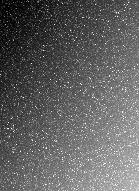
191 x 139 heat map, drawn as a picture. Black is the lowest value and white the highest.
Ninth with the highest average: bottom right. Slope: up to the bottom right. Ninth with the lowest average: top left. Odd rows or columns: none. Mirror symmetry: none. Grain: fine. Stripes: none.
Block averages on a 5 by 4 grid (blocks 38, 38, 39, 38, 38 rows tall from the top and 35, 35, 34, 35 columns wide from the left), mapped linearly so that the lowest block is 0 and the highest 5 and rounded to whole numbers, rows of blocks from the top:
0 1 2 2
1 1 2 3
1 2 3 4
2 3 4 4
3 3 4 5
